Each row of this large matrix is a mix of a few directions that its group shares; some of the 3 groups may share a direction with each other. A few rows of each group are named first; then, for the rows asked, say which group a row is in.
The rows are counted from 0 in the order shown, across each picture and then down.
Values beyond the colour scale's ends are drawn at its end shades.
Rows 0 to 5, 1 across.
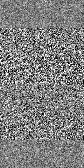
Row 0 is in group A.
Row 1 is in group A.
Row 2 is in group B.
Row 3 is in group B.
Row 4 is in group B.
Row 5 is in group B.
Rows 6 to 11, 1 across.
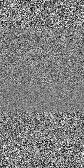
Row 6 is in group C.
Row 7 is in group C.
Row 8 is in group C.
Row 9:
B
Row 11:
A
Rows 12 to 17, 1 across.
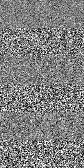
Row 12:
A
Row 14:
C
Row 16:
C
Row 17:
B
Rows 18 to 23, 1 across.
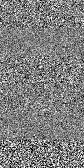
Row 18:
A
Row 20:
B
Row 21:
B
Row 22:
B
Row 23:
C
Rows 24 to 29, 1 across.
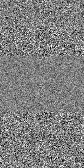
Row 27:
A
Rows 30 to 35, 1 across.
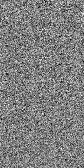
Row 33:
B
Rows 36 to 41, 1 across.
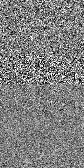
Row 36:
A
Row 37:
C
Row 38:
A
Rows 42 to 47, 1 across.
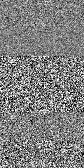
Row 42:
B
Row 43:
B
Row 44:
C
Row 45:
B
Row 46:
C
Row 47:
A
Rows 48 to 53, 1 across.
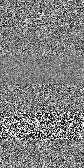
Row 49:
A
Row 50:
A
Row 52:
C
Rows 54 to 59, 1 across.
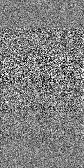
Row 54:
C
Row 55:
C
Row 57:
A
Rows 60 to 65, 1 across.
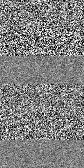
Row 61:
B
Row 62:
C
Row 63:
A
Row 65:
B
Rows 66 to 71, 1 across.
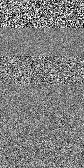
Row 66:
B
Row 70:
B
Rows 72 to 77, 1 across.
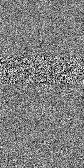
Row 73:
B
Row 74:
B
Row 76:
B
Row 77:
B
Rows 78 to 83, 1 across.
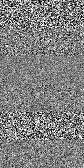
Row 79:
C
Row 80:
B
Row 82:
A
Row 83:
B
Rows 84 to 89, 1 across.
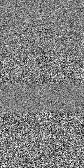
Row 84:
B
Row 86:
A
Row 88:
A
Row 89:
B
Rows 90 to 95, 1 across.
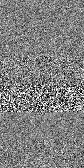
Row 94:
C
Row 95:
B
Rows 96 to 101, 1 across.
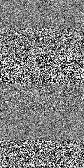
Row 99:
C
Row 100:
B
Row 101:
B
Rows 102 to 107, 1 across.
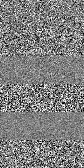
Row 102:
A
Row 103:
C
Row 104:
A
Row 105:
B
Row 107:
A
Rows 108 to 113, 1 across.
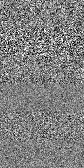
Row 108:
C
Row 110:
A
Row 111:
B
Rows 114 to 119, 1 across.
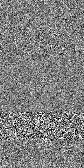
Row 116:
C
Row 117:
C
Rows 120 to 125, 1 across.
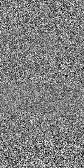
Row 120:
B
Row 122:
B
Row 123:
B
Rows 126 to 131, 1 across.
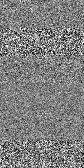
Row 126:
C
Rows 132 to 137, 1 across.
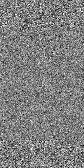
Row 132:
B
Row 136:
C
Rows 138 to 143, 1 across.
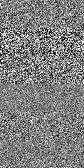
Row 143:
B
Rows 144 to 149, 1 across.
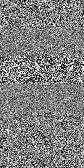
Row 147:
B
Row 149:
B
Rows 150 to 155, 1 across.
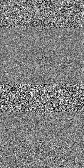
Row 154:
B
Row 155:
A
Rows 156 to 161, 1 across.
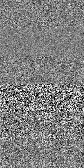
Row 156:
C
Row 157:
C
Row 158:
C
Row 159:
B
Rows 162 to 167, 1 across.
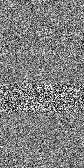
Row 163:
A
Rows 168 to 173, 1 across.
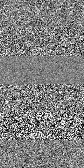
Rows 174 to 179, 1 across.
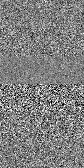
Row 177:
A
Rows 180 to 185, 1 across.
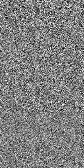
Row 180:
A
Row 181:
A
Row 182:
B
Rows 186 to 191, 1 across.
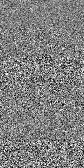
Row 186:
C
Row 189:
A
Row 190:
B
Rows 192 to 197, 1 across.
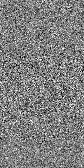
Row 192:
B
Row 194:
C
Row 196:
C
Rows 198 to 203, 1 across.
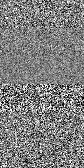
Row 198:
C
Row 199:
A
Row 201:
A
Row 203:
B
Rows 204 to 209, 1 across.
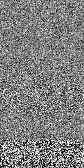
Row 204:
C
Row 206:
B
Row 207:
C
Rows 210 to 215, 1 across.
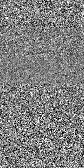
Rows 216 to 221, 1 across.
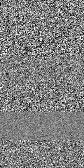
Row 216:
B
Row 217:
B
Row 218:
B
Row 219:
B
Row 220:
B
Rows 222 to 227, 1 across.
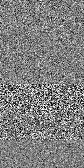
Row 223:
B
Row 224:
A
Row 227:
C
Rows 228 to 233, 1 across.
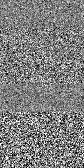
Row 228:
C
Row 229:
B
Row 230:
C
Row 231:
A
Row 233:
B
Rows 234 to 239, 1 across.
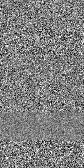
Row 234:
B
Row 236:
B
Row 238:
A
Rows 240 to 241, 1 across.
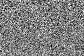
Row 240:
C
